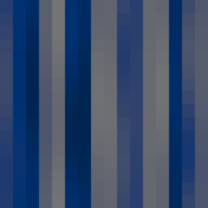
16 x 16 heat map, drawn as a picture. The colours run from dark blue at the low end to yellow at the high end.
On average the colour sits 20% of the way up the scale. The grain runs up and down. Upright stripes repeat 4 times across the table.
